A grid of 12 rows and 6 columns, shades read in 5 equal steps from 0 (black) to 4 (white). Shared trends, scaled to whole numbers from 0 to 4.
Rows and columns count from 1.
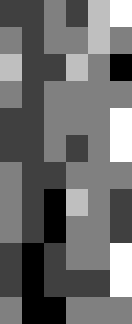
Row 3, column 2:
1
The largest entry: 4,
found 5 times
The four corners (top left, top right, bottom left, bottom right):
1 4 2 2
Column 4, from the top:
1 2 3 2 2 1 2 3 2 2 1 2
